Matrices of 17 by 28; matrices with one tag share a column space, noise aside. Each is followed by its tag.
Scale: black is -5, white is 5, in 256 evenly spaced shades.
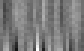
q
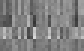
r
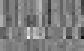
r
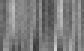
q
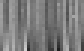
q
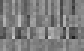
r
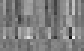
r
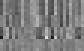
r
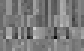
r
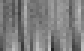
q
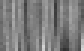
q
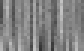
q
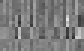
r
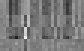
r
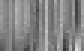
q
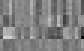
r
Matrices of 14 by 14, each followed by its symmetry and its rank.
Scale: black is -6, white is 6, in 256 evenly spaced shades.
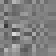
neither, rank two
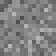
symmetric, full rank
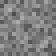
symmetric, full rank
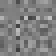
antisymmetric, rank two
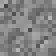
symmetric, full rank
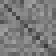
symmetric, full rank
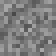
symmetric, full rank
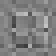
antisymmetric, rank two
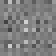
neither, rank two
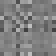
antisymmetric, rank two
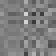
neither, rank two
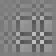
symmetric, rank one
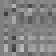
neither, rank two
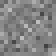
symmetric, full rank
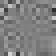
antisymmetric, rank two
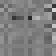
neither, rank two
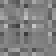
antisymmetric, rank two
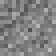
symmetric, full rank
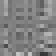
neither, rank two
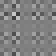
symmetric, rank one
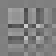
symmetric, rank one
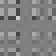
symmetric, rank one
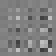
symmetric, rank one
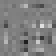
antisymmetric, rank two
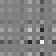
symmetric, rank one
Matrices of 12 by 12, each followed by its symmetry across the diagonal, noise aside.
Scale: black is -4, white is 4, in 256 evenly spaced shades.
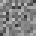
symmetric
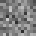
neither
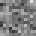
neither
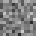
antisymmetric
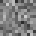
neither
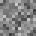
symmetric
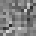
antisymmetric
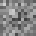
symmetric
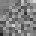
antisymmetric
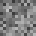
symmetric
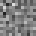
antisymmetric
